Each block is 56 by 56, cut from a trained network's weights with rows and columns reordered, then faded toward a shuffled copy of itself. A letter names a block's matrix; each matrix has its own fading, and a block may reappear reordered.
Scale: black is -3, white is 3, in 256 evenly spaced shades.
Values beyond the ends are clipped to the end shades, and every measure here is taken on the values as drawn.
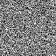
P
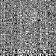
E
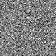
P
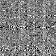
E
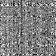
E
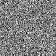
P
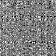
E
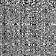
E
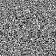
P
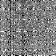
E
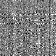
E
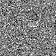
P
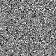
P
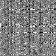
E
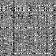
E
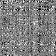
E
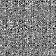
E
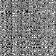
E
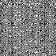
E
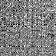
E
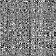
E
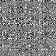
E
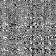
E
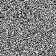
P
